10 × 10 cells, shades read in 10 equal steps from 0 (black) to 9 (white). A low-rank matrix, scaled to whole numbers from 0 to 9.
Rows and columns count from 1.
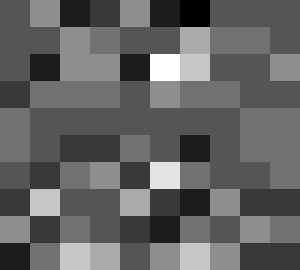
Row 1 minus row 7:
0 3 -3 -3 3 -7 -4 0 0 -1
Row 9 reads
5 2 4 3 2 1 4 3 5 4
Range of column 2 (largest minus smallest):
6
